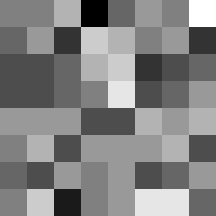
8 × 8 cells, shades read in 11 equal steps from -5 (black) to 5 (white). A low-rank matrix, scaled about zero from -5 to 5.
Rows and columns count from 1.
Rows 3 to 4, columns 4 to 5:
2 3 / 0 4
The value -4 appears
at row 8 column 3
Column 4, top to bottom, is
-5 3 2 0 -2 1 0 0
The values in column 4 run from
-5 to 3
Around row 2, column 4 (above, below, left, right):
-5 2 -3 2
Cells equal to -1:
9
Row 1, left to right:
0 0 2 -5 -1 1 0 5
